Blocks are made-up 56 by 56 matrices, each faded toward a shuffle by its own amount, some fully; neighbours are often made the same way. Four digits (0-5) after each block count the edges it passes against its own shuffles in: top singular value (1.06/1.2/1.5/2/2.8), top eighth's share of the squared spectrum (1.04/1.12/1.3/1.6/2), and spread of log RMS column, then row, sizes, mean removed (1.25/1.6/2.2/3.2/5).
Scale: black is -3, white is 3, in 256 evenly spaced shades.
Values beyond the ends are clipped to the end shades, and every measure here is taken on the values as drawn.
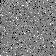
0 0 0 0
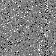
1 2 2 0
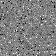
0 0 0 0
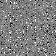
1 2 2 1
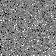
0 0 0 0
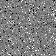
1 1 1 0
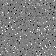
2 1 0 0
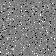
2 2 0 0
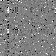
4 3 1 1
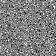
0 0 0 0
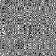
4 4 3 2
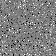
1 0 0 0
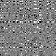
4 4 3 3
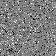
2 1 0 0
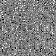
4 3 2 1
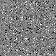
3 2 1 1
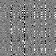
4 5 3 2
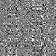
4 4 2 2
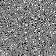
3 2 1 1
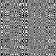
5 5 4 3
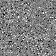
1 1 0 0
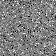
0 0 0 0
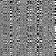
4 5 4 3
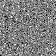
2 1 0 0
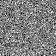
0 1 0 0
